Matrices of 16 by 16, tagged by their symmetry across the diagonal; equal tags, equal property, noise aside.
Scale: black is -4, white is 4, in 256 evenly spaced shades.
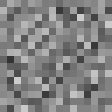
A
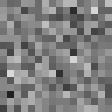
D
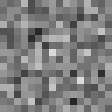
A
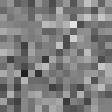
D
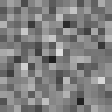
D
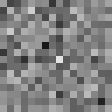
A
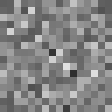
A
